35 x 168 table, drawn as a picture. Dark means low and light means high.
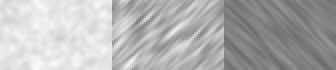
The table splits into one row of 3 panels. Panel 1,1: very high, blotchy, faint in contrast. Panel 1,2: high, slanting up to the right. Panel 1,3: middling, slanting down to the right, faint in contrast.
